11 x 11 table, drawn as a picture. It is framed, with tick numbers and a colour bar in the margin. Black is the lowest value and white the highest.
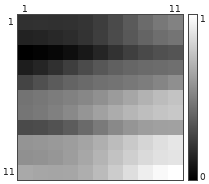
On average the colour sits 50% of the way up the scale. Streaks run across, left to right. The ninth with the lowest average is the top left. The bottom right is the ninth with the highest average. There is an overall slope up to the bottom right.
